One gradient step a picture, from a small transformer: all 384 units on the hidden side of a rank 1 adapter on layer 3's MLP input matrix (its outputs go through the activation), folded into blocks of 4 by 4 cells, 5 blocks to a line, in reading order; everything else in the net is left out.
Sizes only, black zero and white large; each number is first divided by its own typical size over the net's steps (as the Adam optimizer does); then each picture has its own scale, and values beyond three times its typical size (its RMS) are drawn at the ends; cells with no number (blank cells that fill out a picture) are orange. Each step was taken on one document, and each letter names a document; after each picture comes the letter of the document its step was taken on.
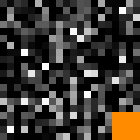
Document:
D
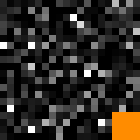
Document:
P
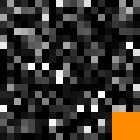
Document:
P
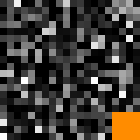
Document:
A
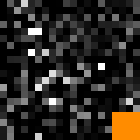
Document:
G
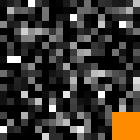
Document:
D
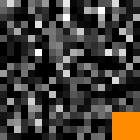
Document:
A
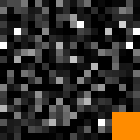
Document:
P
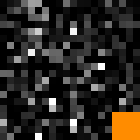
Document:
G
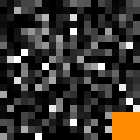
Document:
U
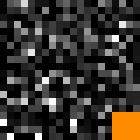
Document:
G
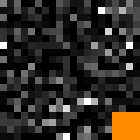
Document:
P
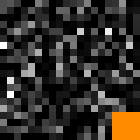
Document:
P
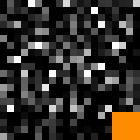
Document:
G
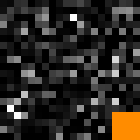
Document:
P
